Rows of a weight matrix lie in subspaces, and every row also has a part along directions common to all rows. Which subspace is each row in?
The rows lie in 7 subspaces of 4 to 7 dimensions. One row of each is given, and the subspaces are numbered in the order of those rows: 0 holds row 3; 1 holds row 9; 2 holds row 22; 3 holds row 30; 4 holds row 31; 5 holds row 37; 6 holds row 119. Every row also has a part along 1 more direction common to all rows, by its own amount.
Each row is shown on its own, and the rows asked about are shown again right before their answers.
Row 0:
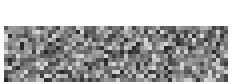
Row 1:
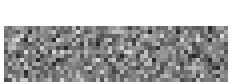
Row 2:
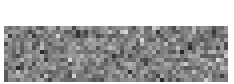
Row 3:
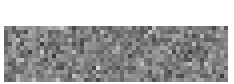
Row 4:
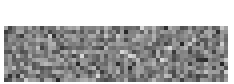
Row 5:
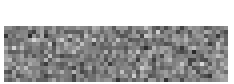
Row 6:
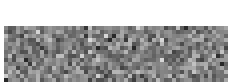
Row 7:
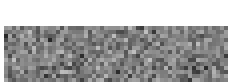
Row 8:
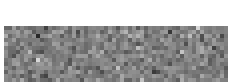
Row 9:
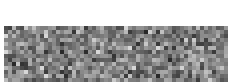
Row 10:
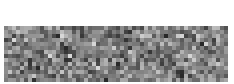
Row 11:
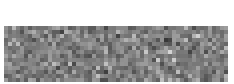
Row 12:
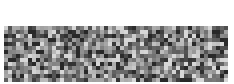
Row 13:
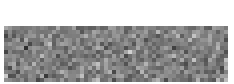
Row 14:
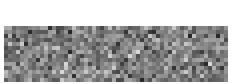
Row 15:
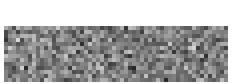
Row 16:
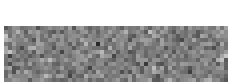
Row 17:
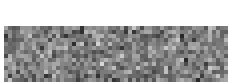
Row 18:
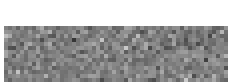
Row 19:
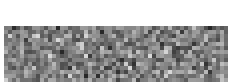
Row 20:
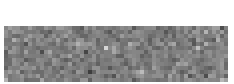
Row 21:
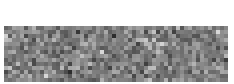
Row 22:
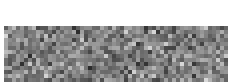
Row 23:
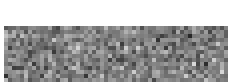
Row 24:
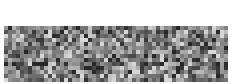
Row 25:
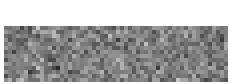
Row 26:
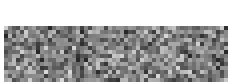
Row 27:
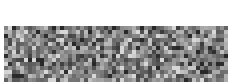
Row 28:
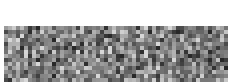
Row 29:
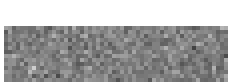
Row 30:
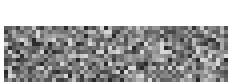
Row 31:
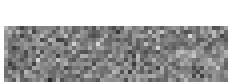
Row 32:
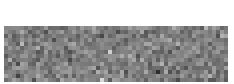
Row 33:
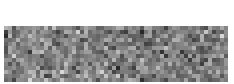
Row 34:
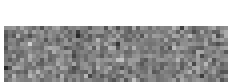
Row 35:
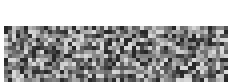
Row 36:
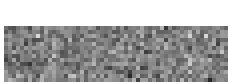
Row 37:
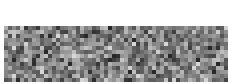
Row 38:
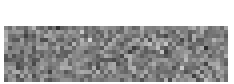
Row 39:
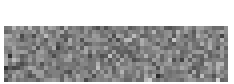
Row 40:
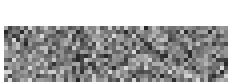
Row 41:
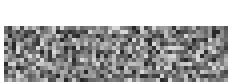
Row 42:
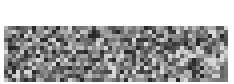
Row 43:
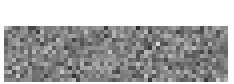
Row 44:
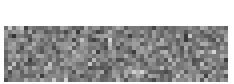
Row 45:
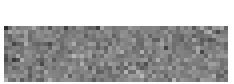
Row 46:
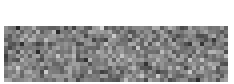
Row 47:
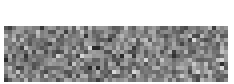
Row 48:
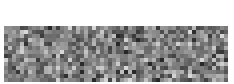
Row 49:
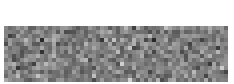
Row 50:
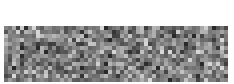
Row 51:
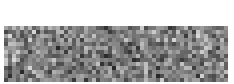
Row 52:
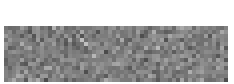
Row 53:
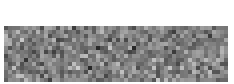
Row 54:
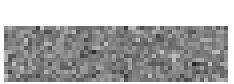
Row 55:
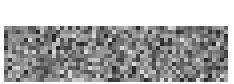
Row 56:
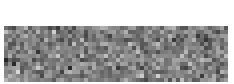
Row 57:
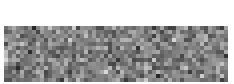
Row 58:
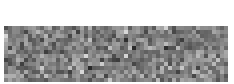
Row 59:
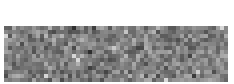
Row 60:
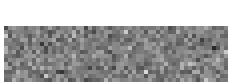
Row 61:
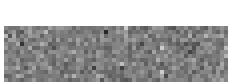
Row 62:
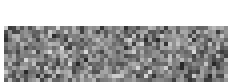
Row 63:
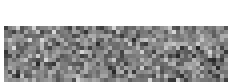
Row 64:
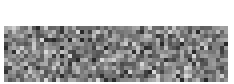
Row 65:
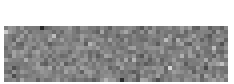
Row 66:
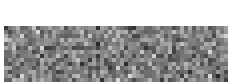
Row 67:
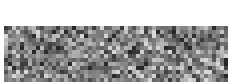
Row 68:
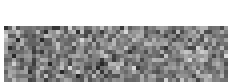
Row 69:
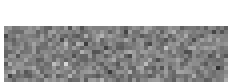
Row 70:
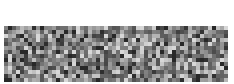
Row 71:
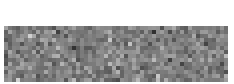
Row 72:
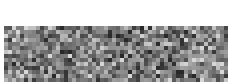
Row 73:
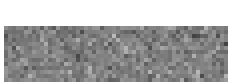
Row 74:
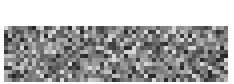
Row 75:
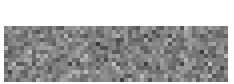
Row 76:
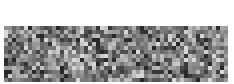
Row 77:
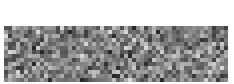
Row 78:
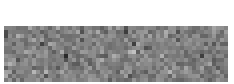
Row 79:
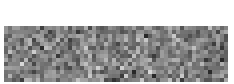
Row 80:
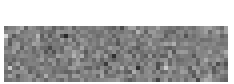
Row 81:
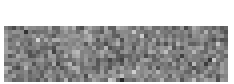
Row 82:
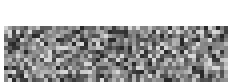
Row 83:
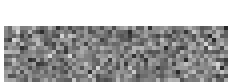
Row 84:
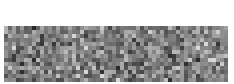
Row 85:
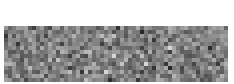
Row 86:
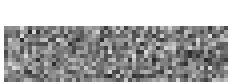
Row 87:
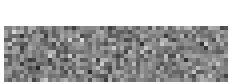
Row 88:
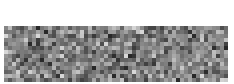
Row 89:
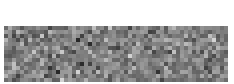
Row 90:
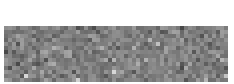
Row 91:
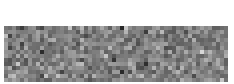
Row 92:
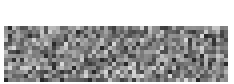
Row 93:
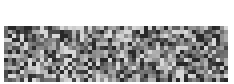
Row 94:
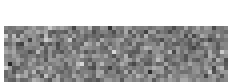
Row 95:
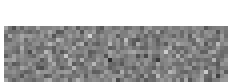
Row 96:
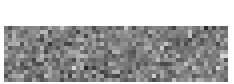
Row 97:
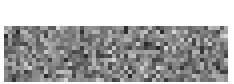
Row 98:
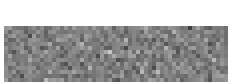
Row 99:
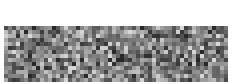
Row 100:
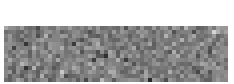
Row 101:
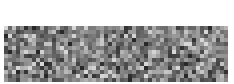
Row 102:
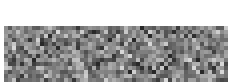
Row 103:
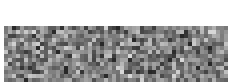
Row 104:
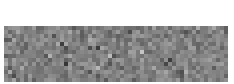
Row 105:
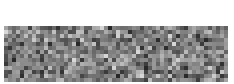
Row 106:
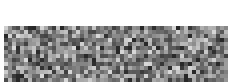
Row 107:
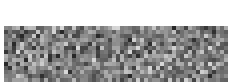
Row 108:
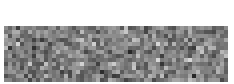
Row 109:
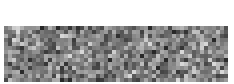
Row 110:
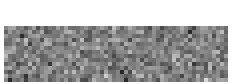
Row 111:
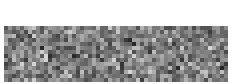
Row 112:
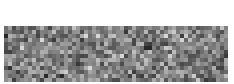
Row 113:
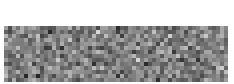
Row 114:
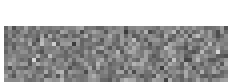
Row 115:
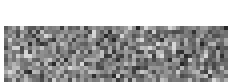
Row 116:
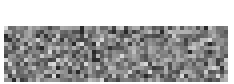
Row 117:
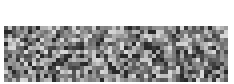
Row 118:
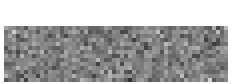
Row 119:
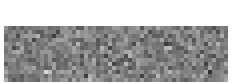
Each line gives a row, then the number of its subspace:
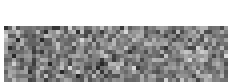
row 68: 0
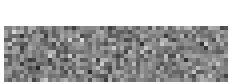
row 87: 1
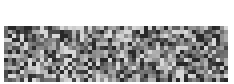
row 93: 1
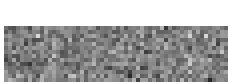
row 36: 6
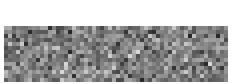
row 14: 0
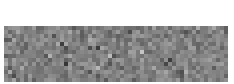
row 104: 1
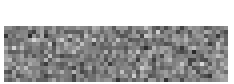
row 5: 6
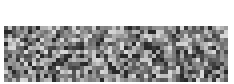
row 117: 4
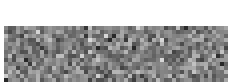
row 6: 2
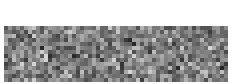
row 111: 5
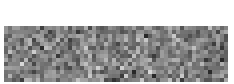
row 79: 4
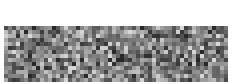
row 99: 6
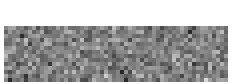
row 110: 2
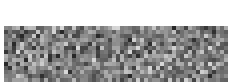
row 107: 5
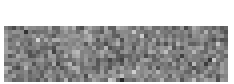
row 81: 6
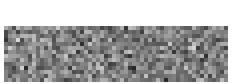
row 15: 0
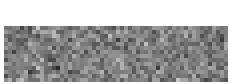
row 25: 2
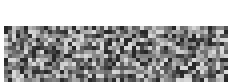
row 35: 5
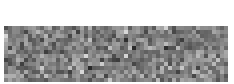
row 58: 2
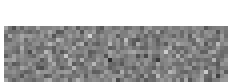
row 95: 6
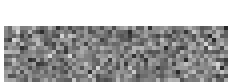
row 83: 1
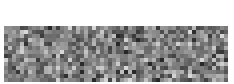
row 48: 2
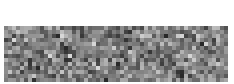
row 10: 1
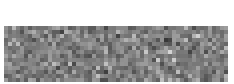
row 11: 0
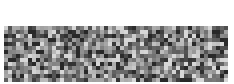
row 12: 5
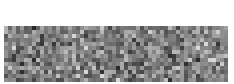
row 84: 5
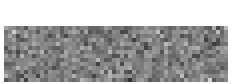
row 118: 5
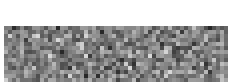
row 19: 6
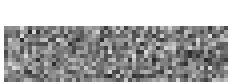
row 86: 4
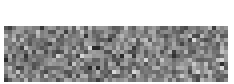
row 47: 2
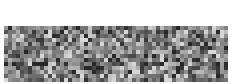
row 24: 6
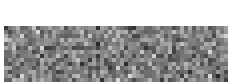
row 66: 4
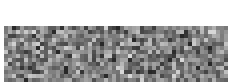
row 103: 5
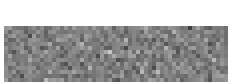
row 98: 6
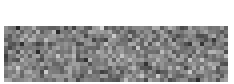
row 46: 3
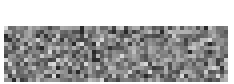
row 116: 4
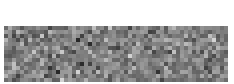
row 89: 0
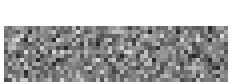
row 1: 4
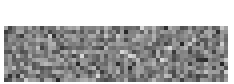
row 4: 2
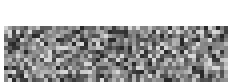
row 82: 4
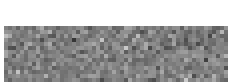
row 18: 4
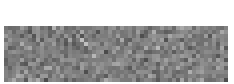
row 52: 6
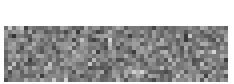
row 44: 1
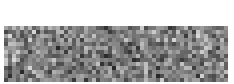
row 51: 3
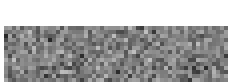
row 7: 2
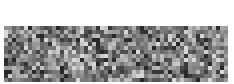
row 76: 3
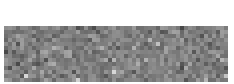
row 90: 6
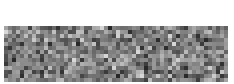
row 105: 3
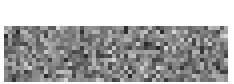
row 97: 1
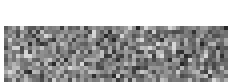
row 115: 4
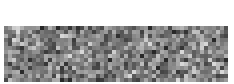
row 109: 1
